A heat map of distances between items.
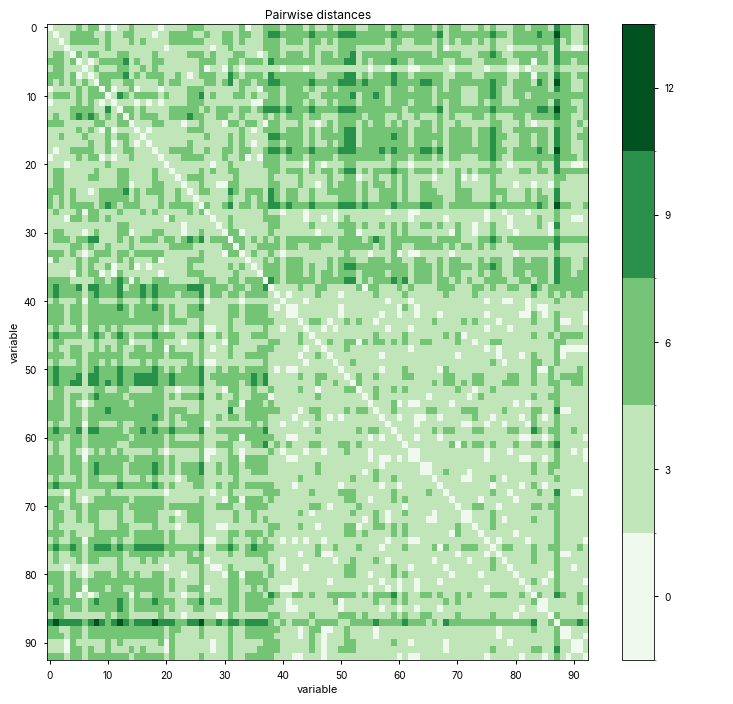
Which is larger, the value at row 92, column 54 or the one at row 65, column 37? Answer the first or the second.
the second
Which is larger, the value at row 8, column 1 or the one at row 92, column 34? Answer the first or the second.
the second
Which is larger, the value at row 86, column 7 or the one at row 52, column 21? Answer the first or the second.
the second
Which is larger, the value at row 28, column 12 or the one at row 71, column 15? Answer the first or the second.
the second
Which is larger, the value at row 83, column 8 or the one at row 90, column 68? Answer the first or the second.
the first
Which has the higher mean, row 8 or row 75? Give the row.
8
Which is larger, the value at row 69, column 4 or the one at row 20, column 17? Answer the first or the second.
the first
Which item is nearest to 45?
71
